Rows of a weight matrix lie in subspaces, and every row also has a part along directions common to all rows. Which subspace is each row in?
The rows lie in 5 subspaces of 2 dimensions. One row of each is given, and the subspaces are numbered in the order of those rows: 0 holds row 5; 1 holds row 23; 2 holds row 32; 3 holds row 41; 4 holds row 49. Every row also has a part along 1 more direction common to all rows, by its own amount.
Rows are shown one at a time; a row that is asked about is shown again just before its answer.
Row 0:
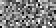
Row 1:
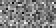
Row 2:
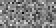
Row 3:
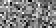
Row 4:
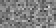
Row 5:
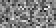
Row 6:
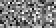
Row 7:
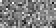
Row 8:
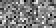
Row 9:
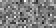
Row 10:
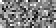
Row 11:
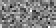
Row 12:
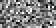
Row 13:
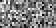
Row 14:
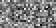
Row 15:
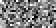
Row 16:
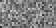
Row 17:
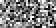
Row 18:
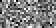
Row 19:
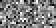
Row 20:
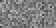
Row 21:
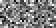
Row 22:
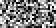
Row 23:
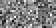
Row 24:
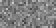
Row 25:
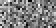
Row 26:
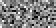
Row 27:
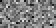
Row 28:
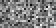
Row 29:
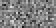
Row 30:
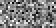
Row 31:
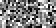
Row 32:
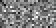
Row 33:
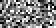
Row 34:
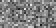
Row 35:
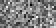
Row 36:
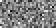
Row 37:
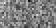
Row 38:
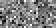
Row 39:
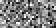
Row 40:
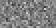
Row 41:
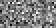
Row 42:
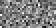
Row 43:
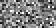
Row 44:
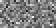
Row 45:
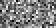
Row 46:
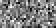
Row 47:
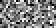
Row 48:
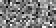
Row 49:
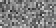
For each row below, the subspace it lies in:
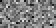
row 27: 1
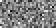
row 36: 4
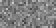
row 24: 3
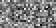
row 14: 0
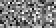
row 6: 3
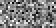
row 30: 3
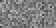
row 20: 4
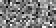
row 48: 4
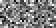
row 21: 1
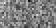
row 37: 4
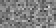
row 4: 0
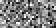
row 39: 0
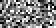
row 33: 2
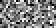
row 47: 1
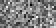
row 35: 0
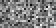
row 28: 0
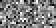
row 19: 1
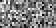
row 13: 4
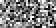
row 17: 0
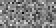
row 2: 3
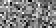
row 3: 4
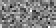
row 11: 2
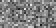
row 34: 0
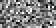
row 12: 2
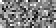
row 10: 2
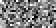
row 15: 2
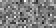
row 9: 1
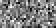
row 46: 2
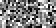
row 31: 1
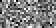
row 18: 0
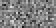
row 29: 2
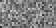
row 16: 4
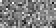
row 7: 3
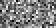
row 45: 3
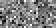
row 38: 1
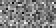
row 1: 3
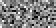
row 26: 2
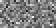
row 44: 1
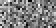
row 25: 4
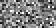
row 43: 2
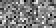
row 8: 1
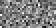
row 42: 4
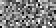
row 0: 4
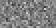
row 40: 0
